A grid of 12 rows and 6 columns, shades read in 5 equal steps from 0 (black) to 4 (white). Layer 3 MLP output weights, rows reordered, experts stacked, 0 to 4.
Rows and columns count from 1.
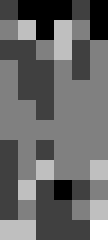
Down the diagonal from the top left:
1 3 2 2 2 2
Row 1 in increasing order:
0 0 0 0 1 1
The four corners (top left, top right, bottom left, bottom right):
1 0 3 4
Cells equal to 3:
9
